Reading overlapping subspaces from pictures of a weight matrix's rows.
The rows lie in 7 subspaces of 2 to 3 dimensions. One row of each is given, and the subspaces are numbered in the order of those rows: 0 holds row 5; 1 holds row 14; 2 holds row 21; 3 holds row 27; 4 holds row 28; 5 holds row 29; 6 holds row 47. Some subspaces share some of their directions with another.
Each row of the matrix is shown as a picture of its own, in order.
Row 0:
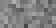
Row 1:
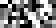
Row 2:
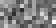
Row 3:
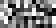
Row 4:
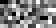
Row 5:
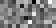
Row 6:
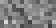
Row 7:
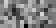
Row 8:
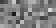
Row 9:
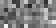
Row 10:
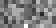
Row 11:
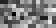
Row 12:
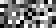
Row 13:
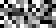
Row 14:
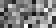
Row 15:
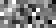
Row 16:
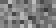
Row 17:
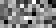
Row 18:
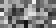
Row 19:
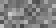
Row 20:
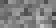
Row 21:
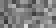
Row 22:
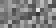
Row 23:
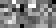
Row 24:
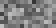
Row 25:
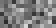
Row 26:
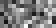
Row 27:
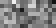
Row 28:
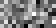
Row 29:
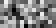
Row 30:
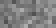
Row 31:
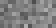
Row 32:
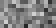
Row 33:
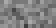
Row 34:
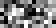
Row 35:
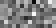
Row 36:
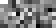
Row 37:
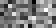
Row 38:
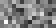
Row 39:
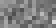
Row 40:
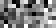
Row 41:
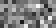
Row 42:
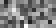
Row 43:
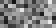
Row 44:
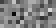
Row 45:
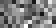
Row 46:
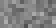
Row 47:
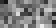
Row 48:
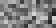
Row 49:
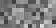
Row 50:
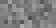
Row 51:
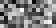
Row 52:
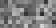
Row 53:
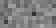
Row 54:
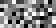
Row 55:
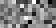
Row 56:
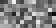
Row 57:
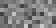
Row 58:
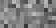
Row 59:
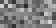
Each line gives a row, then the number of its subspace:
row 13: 4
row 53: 0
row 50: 1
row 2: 2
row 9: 2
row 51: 4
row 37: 1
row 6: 1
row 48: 6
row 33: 5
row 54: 3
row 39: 2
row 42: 5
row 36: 6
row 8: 6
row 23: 3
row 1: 1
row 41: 1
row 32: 2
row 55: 0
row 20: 6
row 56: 6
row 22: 5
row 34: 4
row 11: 3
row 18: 4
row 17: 0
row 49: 5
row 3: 0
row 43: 4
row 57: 3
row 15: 5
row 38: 1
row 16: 1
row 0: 2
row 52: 6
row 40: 2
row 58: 2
